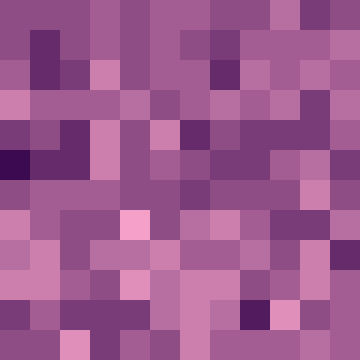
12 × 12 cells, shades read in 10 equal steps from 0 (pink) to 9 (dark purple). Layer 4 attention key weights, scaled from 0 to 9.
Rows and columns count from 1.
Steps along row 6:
down same down up down up up same down down up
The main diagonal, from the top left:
5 7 6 4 5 4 6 2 3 4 5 4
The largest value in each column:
9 7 7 6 6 5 7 7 8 6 6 7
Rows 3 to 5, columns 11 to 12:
3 4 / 6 3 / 6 4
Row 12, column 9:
4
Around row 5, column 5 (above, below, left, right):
3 5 2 2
